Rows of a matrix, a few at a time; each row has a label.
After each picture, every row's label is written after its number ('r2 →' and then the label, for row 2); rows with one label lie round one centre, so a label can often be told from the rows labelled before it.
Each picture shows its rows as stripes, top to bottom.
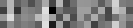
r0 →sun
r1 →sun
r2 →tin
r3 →sun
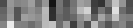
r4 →sun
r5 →sun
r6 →sun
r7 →tin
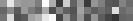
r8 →tin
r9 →sun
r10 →tin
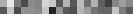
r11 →tin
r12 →sun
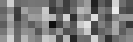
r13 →sun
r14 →sun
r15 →tin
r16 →sun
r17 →sun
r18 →tin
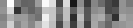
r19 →tin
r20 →tin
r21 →tin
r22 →tin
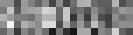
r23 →sun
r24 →tin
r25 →tin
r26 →tin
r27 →sun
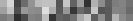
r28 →tin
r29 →tin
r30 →sun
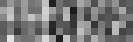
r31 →sun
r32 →tin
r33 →tin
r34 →sun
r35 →sun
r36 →tin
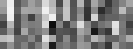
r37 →tin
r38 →tin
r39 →tin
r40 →sun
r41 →sun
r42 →tin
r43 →sun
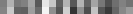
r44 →tin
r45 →tin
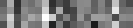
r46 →sun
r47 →sun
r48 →tin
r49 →sun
